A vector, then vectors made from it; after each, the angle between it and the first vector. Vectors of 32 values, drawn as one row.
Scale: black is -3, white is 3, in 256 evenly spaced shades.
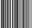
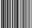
nearly parallel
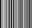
nearly opposite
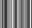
orthogonal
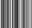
nearly parallel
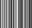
nearly opposite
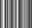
partly opposed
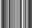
orthogonal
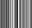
partly aligned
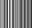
orthogonal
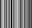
nearly opposite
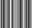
orthogonal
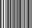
orthogonal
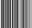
nearly parallel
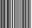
partly aligned
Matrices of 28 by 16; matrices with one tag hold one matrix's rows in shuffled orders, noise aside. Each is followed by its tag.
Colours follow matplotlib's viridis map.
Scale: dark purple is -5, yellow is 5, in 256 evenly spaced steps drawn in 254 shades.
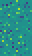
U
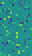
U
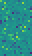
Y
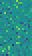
U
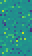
Y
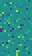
U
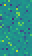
U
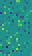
U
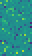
Y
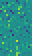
U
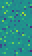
Y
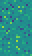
U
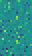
U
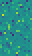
U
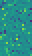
Y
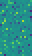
Y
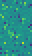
Y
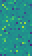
Y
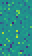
U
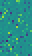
U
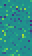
Y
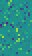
U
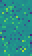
Y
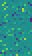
Y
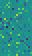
U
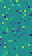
Y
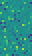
Y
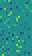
U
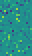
U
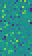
Y
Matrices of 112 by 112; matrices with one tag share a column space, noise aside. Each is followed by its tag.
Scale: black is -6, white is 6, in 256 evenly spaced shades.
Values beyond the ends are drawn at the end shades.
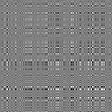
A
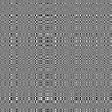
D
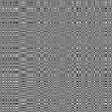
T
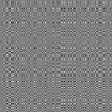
T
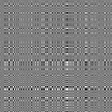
A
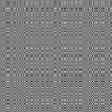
T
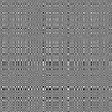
A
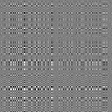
A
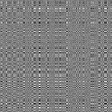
T
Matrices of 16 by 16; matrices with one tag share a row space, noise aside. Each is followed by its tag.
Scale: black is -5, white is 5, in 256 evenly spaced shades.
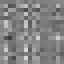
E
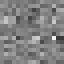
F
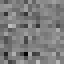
E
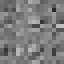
F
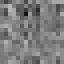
E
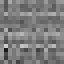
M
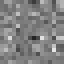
F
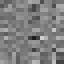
F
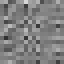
E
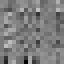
E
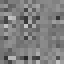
E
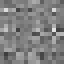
F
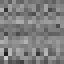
M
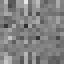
E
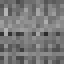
M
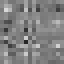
E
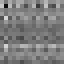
M
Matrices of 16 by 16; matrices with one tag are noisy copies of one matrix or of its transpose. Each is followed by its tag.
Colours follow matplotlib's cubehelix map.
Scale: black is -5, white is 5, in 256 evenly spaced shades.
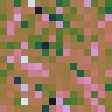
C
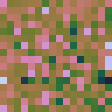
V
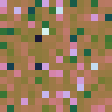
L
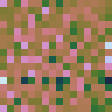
V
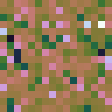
C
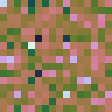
L
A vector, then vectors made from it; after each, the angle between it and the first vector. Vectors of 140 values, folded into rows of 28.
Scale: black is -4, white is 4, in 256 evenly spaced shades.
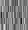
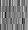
partly opposed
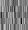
nearly parallel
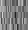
partly aligned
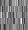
nearly opposite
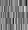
orthogonal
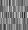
partly opposed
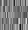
orthogonal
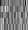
orthogonal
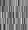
nearly opposite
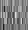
partly opposed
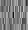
partly opposed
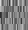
partly aligned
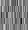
nearly parallel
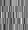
nearly opposite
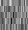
orthogonal
